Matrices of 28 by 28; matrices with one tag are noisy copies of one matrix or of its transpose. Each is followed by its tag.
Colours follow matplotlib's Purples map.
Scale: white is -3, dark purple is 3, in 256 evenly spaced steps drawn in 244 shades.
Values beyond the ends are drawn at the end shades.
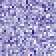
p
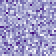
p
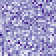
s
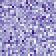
p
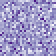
s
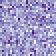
p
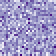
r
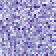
r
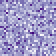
p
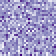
r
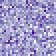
p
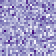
p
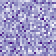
s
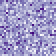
p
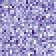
p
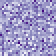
s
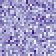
p
